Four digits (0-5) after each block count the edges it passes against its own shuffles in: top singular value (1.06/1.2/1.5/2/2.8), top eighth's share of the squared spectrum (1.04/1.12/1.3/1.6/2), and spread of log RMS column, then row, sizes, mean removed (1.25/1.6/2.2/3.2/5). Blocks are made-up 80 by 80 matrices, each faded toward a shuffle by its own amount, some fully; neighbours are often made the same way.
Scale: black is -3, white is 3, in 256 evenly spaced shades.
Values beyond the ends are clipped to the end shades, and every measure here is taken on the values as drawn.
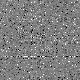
3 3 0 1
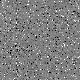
3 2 1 0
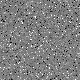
0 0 0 0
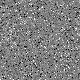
0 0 0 0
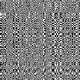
5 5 4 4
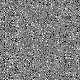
3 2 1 0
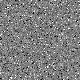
1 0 0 0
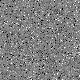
0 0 0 0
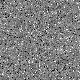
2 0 0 0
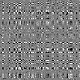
5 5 4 4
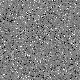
2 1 0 0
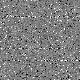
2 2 0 2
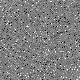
0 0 0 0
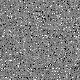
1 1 0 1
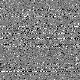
2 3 0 3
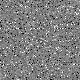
1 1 0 1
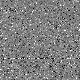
2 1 0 2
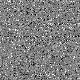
1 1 0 2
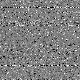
2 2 0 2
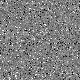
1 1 0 1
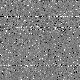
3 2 0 2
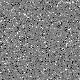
0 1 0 0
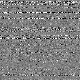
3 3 0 4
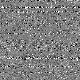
2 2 0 3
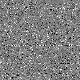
1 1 0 2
